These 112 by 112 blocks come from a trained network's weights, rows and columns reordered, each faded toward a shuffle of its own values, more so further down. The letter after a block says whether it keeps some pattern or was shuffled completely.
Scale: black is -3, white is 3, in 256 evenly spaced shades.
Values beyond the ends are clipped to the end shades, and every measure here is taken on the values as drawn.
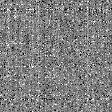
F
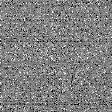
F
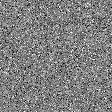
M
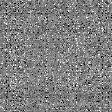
F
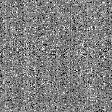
F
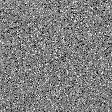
M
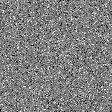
M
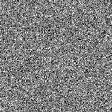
F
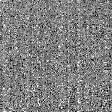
F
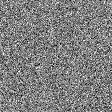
M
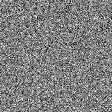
F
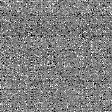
F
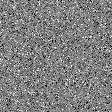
M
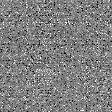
F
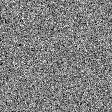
M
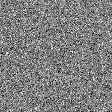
M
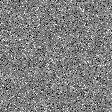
M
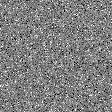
M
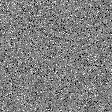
M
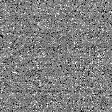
F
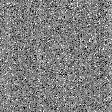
F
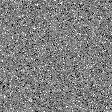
M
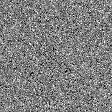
M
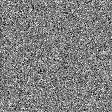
M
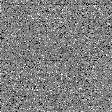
F
